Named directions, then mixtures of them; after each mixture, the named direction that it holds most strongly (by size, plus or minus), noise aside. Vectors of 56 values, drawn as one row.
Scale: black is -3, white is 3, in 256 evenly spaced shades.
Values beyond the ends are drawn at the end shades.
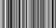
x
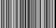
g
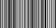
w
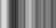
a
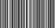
g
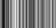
a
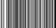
g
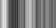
a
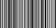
w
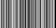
g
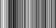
a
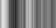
a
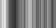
a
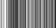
a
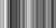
a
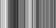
a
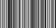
w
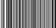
x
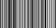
w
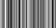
x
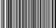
x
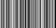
g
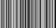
g
